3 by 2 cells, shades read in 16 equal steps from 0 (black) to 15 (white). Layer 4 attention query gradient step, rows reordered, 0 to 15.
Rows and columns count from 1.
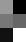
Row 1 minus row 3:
8 -15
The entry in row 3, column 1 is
1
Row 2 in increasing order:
6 7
